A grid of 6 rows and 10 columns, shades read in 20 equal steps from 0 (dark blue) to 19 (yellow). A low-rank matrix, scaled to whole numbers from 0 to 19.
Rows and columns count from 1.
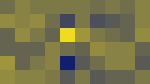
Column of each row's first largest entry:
2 1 5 7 1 1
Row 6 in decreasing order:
11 10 10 9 9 9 7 7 6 6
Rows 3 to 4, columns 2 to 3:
11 9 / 7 7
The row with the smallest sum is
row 5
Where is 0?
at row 5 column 5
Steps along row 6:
down same down down up down up same up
